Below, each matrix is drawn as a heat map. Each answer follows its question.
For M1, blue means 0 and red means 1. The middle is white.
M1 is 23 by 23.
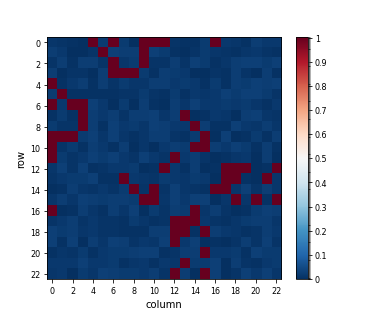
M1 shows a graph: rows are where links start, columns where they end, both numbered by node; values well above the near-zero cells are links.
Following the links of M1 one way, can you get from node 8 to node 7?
yes
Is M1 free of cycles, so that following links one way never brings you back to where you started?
no
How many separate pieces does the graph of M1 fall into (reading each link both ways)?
1
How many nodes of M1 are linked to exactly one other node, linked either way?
5
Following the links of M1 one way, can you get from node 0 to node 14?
yes
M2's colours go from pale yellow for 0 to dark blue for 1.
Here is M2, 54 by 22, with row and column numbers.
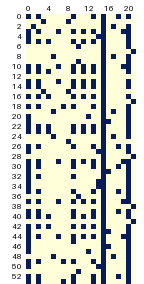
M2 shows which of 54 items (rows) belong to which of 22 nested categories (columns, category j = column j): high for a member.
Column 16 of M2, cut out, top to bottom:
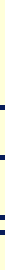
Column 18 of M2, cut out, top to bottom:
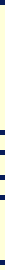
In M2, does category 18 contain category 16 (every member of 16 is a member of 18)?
no
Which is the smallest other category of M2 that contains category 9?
0
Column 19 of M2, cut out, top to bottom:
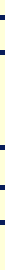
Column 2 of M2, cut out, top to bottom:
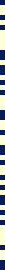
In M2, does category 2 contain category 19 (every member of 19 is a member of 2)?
yes
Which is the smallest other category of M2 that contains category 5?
17
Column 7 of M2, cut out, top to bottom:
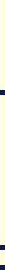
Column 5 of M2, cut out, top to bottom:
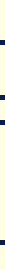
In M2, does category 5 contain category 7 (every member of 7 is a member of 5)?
no
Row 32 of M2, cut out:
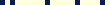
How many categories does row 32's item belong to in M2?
5
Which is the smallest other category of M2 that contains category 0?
20
